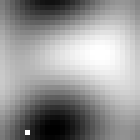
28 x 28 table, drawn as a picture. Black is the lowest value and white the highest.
No regular stripes run through it. A single lone cell is far higher than the cells round it. The ninth with the highest average is the middle right. The bottom middle is the ninth with the lowest average.
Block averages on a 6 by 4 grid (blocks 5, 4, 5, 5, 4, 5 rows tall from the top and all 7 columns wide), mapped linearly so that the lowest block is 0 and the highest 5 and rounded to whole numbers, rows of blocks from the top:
2123 | 3344 | 4455 | 4344 | 3124 | 2013
